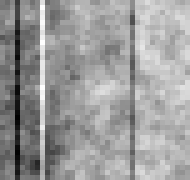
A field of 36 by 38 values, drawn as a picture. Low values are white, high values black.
Streaks run downward. Columns 4, 9 and 27 stand out from the rest. On average the colour sits 40% of the way up the scale. There is an overall slope up to the left. The bottom left is the ninth with the highest average.
